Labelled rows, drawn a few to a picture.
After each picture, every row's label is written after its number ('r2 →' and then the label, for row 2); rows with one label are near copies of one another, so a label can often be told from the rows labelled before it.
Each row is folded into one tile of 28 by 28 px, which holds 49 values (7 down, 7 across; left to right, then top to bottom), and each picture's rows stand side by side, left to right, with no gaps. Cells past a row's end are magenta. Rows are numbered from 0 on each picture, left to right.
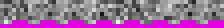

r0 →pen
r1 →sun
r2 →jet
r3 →jet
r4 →pen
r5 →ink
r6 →sun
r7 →jet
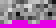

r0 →jet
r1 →sun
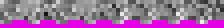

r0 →ink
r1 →jet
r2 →ink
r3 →jet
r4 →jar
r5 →jar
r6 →jar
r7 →pen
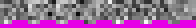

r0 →pen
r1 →sun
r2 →sun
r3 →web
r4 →pen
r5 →pen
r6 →ink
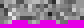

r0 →jar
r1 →sun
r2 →ink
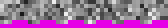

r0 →sun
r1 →web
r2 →jar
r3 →pen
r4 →ink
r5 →jar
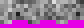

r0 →jet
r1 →web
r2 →sun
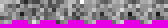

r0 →sun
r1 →pen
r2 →web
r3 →jet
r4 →jet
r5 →jet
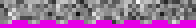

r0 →jar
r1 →sun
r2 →sun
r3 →jar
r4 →web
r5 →sun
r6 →pen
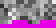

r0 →jar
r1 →web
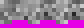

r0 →ink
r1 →jet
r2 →jet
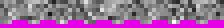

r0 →jar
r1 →sun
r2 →pen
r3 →ink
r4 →sun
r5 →jar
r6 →pen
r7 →sun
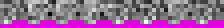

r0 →pen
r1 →sun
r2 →sun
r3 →jet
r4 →pen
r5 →pen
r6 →sun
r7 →pen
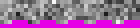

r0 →jet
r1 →web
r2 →jar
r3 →sun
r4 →pen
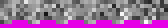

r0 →web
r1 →jet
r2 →jar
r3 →jet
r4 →jar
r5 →pen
